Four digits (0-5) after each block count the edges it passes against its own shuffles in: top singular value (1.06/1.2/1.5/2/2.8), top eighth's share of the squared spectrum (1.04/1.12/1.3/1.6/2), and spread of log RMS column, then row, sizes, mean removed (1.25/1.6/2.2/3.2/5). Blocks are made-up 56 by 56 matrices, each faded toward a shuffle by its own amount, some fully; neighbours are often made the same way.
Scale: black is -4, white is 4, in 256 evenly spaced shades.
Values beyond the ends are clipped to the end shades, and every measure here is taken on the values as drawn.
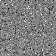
2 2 0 0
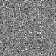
3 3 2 1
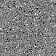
0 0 0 0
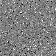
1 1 0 0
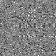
3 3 1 1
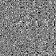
3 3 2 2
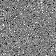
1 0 0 0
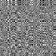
4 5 3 3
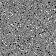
0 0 0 0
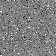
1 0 0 0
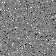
0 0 0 0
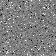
0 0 0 0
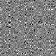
4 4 2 2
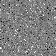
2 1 0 0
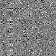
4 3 2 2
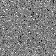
2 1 0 0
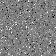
0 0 0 0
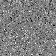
2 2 0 0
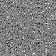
3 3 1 1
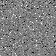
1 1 0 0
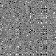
4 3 2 1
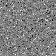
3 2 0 0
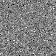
0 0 0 1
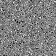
0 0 0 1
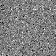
1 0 0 1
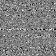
2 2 0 3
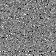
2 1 0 2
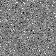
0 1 0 0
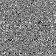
1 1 0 2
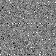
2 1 0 1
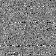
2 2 0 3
